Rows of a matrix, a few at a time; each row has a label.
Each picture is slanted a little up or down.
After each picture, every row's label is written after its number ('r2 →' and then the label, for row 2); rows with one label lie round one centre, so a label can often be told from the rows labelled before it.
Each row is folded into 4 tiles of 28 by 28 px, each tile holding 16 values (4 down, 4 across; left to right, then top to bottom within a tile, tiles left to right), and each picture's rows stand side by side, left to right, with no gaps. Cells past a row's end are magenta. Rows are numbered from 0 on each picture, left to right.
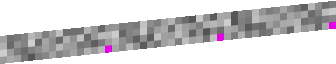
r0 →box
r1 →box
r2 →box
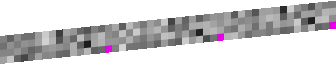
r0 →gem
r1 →gem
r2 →gem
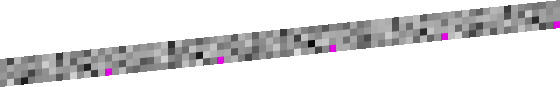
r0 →gem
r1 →gem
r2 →gem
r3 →gem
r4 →gem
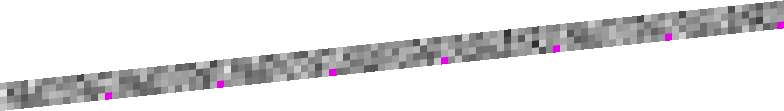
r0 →box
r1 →box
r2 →box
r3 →box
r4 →gem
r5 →box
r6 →gem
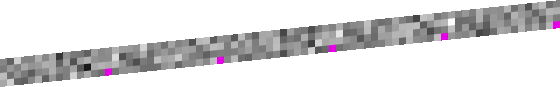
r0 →gem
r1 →box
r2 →gem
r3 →box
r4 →box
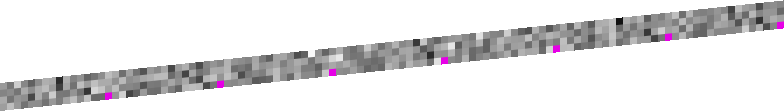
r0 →gem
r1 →gem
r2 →box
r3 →box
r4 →box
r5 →gem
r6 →gem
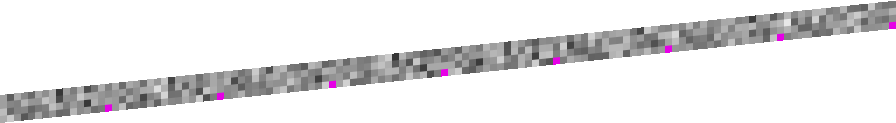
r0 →gem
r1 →gem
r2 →box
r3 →gem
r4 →gem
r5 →box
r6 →box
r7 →box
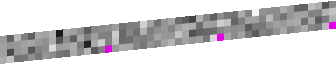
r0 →gem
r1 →box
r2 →box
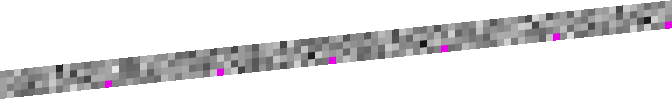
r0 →gem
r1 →box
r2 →gem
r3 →gem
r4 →box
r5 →gem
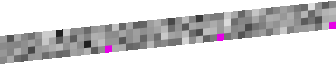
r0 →gem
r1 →gem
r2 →box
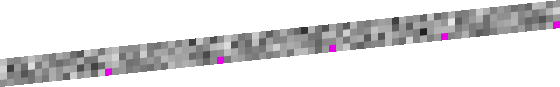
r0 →box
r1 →box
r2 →box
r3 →gem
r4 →box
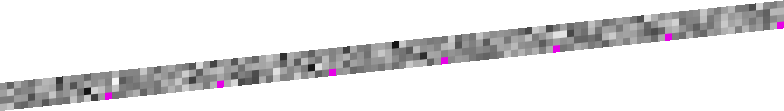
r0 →gem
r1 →box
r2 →gem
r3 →gem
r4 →box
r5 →box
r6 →box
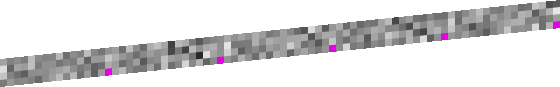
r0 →box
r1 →gem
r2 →box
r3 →gem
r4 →box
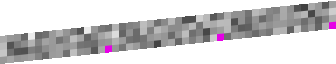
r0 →box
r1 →box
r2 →box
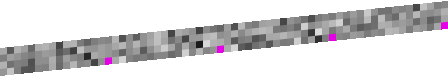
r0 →gem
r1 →gem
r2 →gem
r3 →box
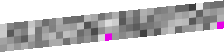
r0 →box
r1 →box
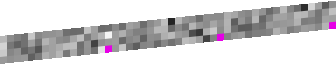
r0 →box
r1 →gem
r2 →box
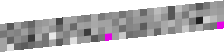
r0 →gem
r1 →gem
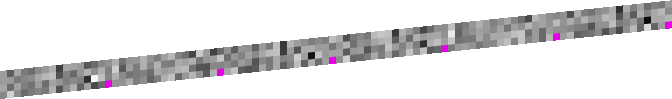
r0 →gem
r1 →box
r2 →gem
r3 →gem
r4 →box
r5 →gem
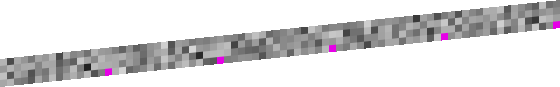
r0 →gem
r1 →gem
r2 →box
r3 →box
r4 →gem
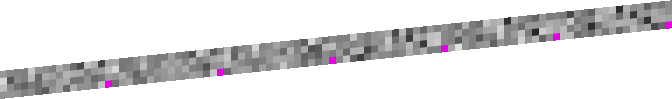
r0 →box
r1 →box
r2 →box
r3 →gem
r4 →gem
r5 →gem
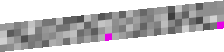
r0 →box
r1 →gem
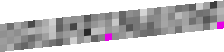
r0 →gem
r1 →box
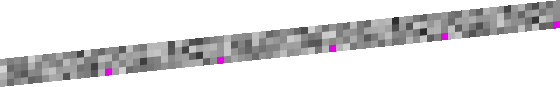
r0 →box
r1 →gem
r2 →box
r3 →gem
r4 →gem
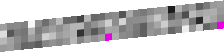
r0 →box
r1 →gem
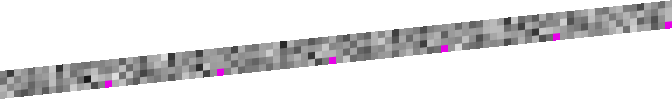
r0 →gem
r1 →gem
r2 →gem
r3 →gem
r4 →gem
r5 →box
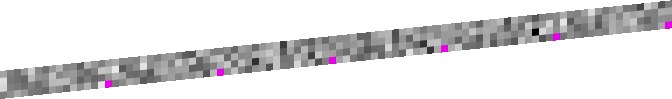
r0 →box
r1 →box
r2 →gem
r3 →gem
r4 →gem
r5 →box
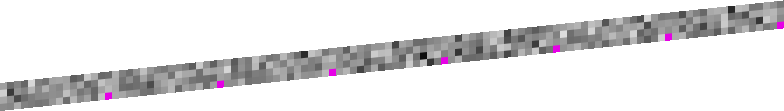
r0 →box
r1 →box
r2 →box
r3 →gem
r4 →gem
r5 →box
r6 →gem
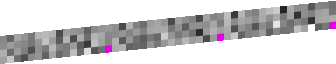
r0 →gem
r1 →gem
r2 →gem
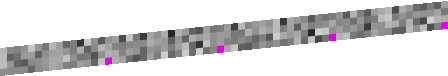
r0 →box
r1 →gem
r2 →gem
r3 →gem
